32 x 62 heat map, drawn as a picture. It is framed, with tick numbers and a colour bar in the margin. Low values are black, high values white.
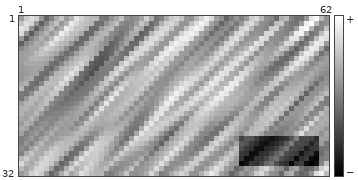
Odd patch: lower, in the bottom right. Grain: diagonal, up to the right. Ninth with the lowest average: bottom right. Mirror symmetry: none.
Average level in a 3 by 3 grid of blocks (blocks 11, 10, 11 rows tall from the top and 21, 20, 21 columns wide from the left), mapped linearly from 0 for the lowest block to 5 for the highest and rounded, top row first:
3 4 4
3 5 4
4 4 0
